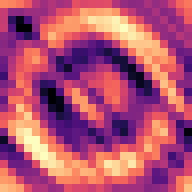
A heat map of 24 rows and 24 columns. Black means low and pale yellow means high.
Rings spread out from the centre. No overall slope runs across the table. No single row or column stands out from its neighbours. The ninth with the highest average is the bottom left.
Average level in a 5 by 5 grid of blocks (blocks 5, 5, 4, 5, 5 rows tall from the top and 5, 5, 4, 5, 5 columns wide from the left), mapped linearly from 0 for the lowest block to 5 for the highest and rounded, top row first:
14542 / 21023 / 30313 / 51122 / 35442
